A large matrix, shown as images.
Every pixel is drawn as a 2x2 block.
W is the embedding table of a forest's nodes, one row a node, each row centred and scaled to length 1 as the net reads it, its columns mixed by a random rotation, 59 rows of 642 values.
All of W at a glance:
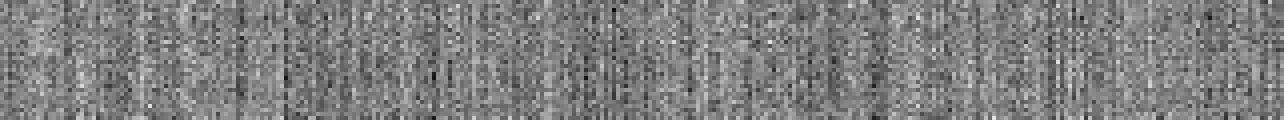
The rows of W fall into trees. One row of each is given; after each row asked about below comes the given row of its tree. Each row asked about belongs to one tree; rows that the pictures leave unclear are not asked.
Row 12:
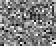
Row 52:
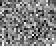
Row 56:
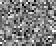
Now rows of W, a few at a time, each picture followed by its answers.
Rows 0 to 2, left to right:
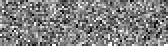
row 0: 12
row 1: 52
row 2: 52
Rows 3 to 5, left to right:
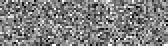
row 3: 56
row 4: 12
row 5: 56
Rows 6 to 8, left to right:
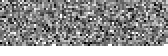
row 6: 52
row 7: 56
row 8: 56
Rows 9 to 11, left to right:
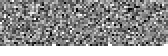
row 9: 56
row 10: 12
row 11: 56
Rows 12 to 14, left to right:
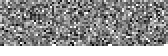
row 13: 56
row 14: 56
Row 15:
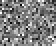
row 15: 52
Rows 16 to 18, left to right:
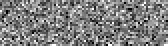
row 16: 52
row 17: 12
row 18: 56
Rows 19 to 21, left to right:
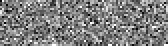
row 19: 52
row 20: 12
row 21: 12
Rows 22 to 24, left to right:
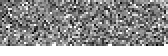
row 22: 52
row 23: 56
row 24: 12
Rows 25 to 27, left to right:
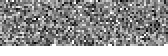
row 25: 56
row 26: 12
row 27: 52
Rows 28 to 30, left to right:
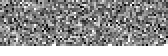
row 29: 56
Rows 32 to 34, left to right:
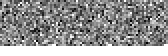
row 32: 52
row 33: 56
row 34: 56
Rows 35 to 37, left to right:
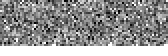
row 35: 52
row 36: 52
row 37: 52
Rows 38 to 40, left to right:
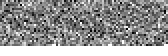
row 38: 52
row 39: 52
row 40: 12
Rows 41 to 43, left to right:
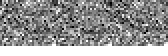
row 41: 52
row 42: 52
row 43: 52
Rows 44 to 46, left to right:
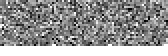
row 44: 12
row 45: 56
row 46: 56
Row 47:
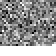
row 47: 52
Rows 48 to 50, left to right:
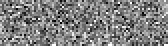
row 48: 56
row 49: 52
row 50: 12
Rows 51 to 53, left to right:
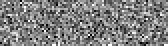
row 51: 52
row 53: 56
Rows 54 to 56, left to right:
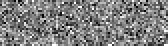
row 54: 52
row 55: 12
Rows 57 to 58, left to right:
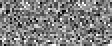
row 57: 52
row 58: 52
